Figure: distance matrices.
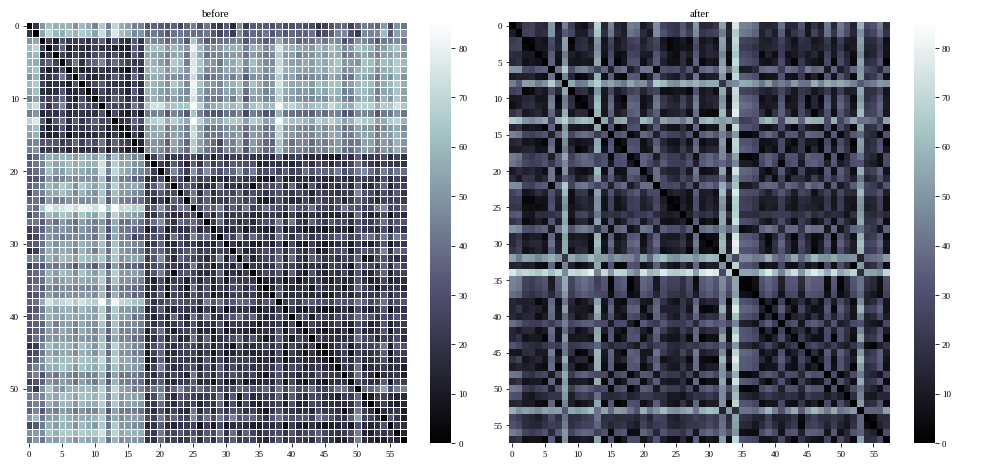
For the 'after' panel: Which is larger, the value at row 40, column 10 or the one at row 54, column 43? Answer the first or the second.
the second
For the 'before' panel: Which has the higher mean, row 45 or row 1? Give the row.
1
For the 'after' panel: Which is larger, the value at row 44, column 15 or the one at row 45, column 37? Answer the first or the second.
the second
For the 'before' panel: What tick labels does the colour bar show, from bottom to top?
0, 10, 20, 30, 40, 50, 60, 70, 80
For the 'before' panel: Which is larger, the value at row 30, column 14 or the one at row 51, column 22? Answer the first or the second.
the first
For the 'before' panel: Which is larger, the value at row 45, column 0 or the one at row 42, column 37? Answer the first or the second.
the first
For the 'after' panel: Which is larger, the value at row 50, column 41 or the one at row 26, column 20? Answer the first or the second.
the second
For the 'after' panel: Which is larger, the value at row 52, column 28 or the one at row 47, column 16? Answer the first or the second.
the first
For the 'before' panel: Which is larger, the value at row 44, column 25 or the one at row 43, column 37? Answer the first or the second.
the first
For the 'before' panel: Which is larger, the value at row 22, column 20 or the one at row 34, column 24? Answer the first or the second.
the first
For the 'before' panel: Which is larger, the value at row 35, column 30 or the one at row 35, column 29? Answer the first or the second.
the second
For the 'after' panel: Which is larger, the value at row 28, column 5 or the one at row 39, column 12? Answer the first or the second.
the first
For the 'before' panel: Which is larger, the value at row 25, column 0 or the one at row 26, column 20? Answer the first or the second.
the first
